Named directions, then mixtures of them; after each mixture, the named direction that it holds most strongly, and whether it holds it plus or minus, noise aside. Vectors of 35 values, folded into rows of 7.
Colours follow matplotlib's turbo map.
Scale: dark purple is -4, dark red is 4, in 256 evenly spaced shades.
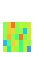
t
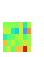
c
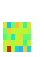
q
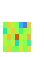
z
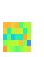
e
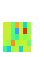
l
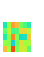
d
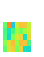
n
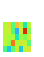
l, plus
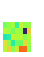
c, plus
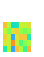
d, minus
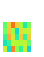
t, plus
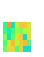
n, plus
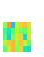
n, plus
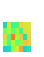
e, minus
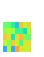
d, minus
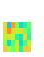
n, minus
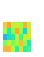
e, plus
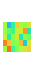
t, minus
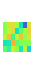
t, plus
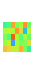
l, minus
